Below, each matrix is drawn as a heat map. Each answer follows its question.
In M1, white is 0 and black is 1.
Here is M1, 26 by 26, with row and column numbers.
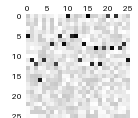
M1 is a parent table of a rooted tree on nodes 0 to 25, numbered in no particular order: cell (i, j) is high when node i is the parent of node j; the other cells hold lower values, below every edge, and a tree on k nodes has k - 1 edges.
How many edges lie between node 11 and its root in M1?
1
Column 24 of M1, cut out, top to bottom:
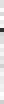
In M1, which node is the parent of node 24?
7
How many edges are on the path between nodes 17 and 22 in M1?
4
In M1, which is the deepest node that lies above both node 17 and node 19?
8
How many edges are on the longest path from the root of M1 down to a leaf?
3
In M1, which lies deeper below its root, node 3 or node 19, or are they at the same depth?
node 3
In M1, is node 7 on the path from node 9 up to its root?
yes
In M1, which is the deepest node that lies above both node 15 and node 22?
0
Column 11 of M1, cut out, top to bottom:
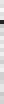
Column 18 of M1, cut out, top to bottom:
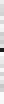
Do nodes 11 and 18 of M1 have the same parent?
no
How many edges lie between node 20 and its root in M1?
2
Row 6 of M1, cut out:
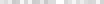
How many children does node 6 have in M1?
0
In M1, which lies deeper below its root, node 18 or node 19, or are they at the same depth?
the same depth
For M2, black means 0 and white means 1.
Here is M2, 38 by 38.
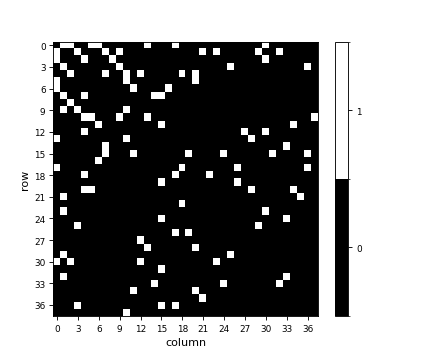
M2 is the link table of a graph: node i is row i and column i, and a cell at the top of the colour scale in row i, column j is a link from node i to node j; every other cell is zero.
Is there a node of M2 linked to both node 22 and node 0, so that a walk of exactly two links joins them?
no
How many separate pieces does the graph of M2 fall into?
1
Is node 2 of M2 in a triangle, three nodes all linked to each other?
yes
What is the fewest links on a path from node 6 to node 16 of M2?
1
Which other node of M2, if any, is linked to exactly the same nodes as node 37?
none
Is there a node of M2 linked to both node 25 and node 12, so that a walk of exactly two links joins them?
no
